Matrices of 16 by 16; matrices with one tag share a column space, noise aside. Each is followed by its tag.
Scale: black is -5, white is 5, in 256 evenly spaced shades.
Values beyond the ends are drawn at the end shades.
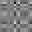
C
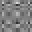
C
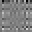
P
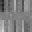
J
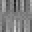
J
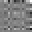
P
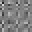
C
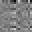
P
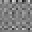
P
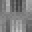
J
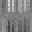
J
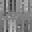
J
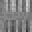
J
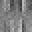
J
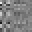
C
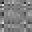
C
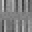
J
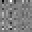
P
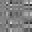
C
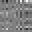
P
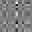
C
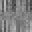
J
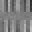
J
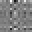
P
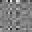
P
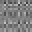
C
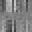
J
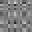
C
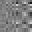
C
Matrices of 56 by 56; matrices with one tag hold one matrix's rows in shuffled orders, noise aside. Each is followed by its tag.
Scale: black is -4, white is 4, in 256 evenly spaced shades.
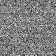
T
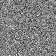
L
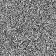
L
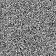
L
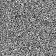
L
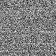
T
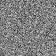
L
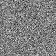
L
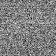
T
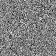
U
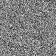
U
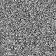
L
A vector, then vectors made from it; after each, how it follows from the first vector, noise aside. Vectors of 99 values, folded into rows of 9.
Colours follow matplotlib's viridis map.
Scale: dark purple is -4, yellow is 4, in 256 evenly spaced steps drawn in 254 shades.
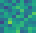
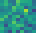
reversed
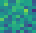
reversed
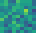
reversed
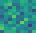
wrapped around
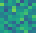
wrapped around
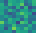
wrapped around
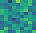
wrapped around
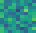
wrapped around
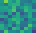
wrapped around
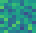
wrapped around
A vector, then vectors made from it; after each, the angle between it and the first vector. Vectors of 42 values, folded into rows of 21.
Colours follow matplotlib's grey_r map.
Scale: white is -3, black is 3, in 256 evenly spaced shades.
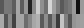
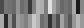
nearly parallel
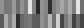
nearly opposite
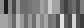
partly aligned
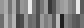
nearly opposite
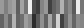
nearly opposite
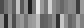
nearly parallel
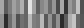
partly opposed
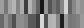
partly opposed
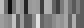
orthogonal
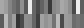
nearly opposite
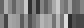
orthogonal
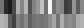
partly aligned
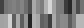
partly aligned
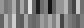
nearly opposite
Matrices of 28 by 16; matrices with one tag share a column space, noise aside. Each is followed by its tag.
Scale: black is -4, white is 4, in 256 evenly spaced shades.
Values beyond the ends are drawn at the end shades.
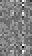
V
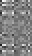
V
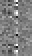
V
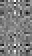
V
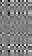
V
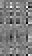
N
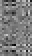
V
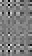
V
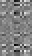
V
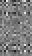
V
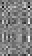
N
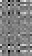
V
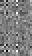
V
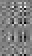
N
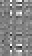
V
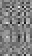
N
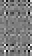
V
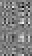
N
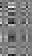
N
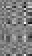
N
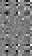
V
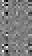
V
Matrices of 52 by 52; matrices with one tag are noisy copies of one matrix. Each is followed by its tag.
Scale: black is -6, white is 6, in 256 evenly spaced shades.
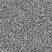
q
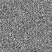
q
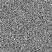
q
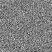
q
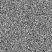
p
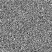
q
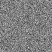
p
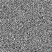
q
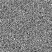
q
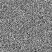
q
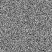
p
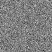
p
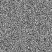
p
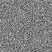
q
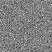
q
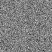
p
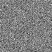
q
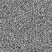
q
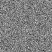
p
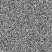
p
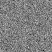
p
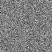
p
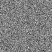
p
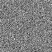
q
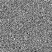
q
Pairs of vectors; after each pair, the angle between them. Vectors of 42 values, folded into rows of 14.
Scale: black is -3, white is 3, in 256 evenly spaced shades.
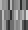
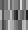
nearly opposite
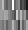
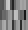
partly opposed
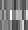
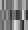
nearly opposite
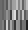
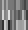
orthogonal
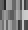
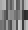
nearly opposite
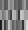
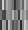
partly aligned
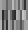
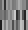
partly opposed
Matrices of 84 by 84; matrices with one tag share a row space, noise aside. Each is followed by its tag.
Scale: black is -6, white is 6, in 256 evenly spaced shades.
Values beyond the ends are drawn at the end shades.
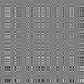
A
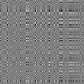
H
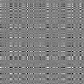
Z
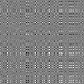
H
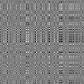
H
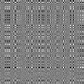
A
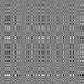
A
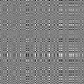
H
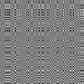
A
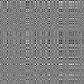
H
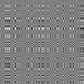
A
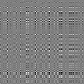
H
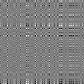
H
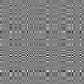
Z
